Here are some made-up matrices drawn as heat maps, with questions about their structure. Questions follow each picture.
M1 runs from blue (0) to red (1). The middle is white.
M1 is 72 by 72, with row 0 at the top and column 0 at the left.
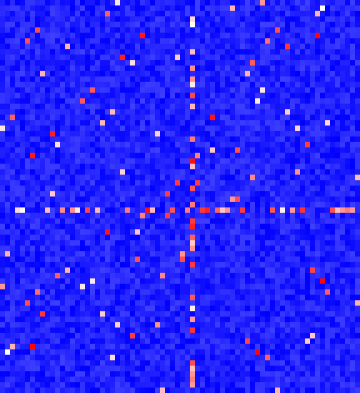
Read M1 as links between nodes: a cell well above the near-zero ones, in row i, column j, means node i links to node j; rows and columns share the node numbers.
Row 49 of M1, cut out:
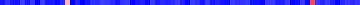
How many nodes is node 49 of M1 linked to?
2
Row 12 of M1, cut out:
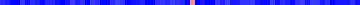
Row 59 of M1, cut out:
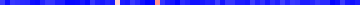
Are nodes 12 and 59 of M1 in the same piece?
no
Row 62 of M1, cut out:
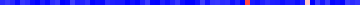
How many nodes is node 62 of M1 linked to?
2
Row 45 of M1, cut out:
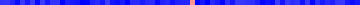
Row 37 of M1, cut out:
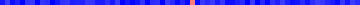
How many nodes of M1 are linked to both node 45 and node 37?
1
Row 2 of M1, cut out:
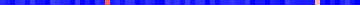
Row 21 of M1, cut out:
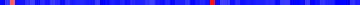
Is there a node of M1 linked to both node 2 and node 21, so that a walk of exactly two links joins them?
no
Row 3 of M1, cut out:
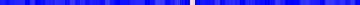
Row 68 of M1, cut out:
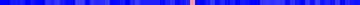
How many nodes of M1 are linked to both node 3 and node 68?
1
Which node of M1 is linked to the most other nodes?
node 38
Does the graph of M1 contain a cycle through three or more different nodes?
yes
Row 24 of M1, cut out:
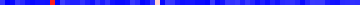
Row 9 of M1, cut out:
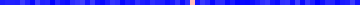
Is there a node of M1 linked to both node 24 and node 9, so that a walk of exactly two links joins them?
no
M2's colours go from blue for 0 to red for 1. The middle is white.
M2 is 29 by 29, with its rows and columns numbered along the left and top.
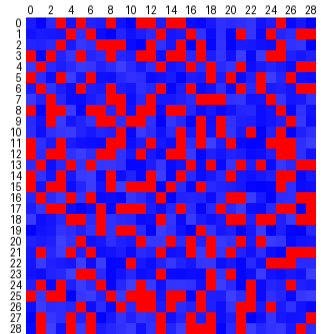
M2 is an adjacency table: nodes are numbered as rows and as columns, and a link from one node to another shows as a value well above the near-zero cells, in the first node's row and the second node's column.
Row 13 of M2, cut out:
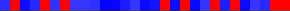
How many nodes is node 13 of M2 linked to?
9
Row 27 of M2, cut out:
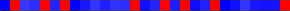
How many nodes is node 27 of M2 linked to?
8
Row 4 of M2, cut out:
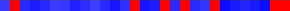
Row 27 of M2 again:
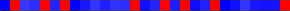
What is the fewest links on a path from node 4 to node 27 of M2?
1
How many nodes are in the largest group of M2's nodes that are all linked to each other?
7
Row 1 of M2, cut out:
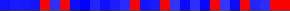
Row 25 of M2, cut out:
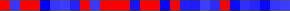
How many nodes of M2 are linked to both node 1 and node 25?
0
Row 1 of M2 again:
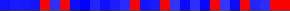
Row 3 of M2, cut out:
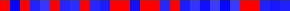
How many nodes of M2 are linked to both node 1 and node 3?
1
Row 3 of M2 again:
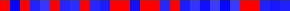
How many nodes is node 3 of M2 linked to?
11
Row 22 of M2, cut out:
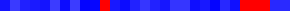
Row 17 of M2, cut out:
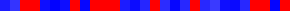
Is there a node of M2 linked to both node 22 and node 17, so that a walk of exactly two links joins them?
yes
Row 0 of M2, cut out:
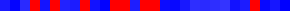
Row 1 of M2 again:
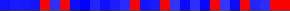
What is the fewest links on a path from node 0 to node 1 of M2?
3
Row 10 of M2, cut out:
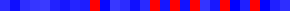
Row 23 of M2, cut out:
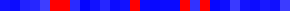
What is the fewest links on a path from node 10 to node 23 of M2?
4
